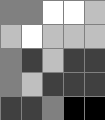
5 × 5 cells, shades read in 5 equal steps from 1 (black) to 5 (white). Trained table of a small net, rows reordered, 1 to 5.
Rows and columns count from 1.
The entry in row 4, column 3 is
2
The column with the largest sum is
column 3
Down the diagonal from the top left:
3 5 4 2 1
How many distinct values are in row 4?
3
